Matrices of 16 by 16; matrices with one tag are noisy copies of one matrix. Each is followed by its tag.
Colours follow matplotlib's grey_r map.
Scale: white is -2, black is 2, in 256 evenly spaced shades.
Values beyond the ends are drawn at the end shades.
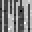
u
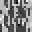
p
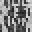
p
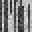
u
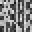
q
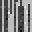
u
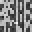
q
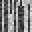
u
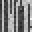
u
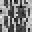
p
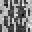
p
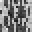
p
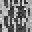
p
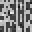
q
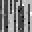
u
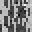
p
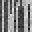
u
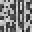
q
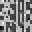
q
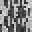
p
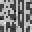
q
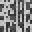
q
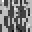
p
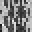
p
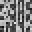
q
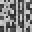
q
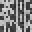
q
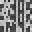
q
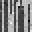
u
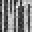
u
